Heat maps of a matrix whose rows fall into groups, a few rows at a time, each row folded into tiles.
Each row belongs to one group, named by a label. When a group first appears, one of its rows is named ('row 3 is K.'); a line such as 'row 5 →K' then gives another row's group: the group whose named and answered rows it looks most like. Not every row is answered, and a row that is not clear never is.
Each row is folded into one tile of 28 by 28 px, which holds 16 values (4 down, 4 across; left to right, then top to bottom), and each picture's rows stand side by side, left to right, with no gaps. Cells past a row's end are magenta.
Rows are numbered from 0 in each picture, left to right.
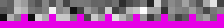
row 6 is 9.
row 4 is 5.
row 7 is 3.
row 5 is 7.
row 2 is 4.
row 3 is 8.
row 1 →8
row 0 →8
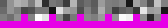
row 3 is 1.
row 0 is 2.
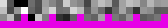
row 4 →2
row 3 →2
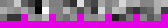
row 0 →9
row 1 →1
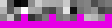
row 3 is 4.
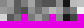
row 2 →9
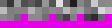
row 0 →7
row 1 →7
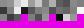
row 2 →8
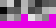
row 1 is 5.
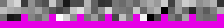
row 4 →8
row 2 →5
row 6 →2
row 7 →3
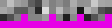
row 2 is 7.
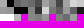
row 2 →2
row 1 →1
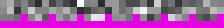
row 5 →7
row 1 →7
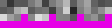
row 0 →5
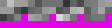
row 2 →5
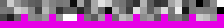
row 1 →1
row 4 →8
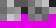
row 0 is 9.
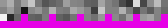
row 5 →3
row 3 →1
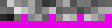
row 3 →5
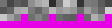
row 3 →8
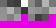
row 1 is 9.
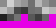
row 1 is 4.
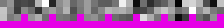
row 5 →5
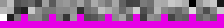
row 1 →7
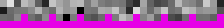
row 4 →8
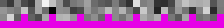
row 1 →2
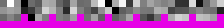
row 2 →1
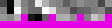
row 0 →1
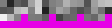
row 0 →5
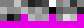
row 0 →9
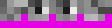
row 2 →1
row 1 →1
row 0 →2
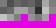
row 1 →1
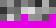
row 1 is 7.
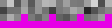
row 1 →2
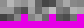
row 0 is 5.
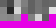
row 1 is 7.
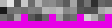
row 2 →7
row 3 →5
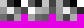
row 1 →7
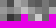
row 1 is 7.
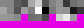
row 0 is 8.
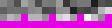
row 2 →4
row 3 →5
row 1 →4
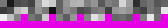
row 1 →2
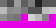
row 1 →5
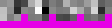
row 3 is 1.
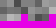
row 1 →9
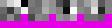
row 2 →1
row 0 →3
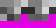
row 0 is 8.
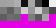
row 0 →3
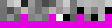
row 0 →3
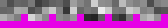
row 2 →1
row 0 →5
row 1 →5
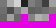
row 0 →3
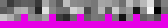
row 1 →1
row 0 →5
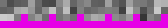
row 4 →1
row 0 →5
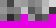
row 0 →9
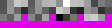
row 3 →4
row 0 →2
